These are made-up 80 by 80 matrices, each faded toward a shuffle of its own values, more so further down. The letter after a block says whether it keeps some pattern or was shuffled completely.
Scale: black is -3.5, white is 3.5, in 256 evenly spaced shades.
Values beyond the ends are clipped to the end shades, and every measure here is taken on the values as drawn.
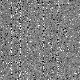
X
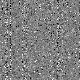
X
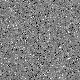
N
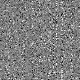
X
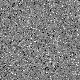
N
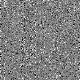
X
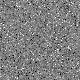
N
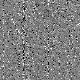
X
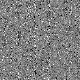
X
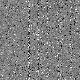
X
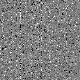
X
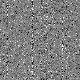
X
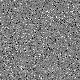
N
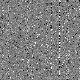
X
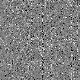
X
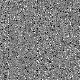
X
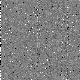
X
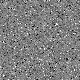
N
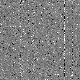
X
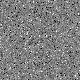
N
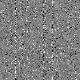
X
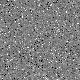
N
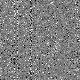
X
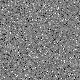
N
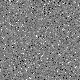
N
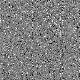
X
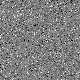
N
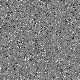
N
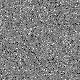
N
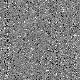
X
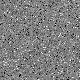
N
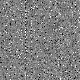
X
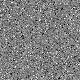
N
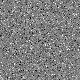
N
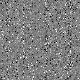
X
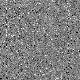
X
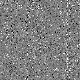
X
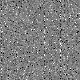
X
